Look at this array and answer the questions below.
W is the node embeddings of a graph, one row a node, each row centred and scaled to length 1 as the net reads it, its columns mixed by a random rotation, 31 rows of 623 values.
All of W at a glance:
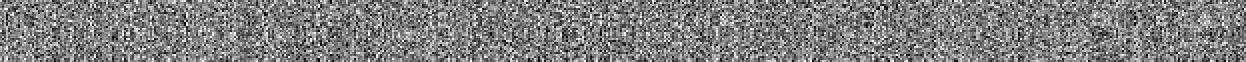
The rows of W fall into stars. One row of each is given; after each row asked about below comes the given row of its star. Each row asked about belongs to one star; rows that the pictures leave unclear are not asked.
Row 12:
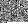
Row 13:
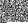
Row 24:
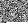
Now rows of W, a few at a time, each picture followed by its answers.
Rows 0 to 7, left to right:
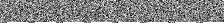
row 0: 24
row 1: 24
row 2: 12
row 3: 12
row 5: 24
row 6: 12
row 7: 12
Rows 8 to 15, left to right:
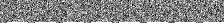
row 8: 12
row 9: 12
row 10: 24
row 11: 12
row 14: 24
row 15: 13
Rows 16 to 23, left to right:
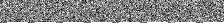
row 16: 24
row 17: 13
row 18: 24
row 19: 13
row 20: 24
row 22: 12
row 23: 13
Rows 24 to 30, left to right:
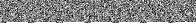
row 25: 13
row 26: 12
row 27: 24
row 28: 24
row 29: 13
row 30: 13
